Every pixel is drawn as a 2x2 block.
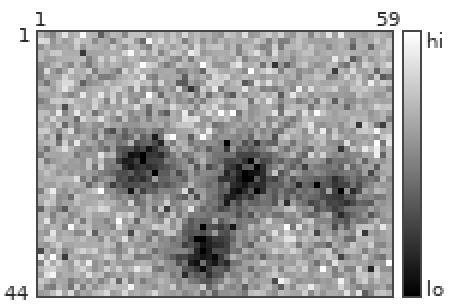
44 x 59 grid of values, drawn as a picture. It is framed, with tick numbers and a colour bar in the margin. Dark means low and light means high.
The ninth with the lowest average is the centre. No single row or column stands out from its neighbours. There are no regular stripes. There are four dips.
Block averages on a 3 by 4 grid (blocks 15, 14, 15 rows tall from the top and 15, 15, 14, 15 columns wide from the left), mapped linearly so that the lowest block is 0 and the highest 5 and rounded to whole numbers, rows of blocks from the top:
5555
4102
5234
